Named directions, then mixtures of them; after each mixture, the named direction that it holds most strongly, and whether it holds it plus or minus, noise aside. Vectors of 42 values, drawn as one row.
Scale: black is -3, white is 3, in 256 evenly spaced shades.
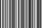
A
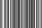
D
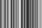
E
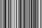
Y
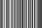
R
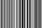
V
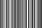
R, plus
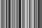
E, minus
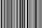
V, plus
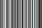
R, plus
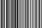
Y, minus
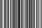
D, plus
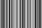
D, minus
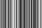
Y, plus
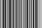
R, minus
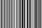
V, plus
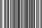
D, plus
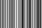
A, plus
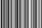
A, minus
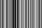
Y, minus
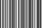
A, plus
